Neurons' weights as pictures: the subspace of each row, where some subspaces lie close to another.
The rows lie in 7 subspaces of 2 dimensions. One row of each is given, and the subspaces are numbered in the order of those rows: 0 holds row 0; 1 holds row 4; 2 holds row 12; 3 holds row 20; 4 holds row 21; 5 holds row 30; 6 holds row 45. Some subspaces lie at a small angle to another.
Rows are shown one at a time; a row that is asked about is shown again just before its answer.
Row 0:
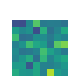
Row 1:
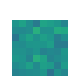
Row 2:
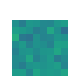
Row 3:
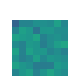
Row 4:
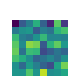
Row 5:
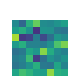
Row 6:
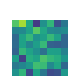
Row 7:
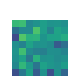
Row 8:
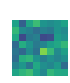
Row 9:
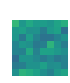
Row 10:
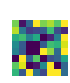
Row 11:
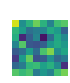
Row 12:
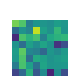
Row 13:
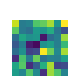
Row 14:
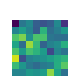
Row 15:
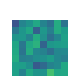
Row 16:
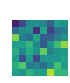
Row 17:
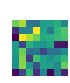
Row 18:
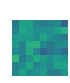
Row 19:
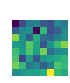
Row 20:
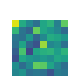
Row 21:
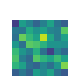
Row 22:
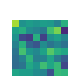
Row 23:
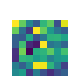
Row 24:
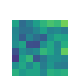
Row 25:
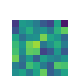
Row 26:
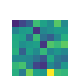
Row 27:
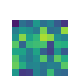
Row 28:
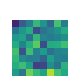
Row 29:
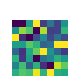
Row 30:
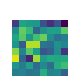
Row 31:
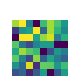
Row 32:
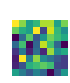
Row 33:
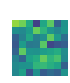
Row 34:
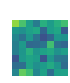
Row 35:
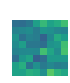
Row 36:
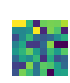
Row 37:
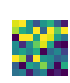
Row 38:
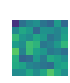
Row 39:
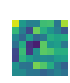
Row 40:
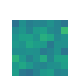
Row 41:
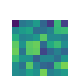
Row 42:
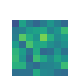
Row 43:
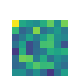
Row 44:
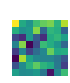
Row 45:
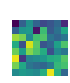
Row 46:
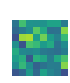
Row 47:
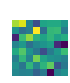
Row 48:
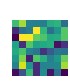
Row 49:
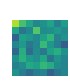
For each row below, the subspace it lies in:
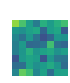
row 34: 0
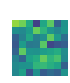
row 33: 1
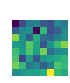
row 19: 6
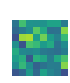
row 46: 2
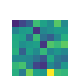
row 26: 3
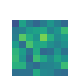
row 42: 4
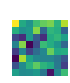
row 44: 6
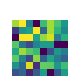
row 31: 0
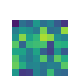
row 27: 0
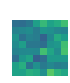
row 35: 5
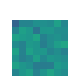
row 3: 5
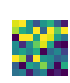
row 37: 6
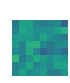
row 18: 3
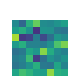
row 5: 4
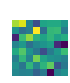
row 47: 4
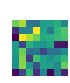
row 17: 2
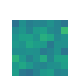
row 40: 0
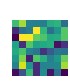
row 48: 2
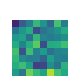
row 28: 3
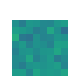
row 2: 2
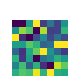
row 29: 4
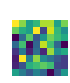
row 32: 6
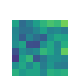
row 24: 5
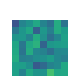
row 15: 3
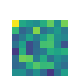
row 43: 5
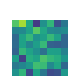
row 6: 1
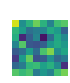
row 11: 4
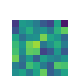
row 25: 1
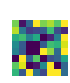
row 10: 1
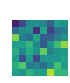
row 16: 6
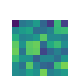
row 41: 1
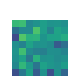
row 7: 2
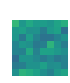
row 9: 0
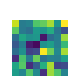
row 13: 1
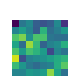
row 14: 6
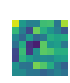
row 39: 3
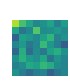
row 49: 5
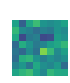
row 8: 0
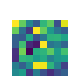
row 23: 3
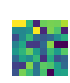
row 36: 0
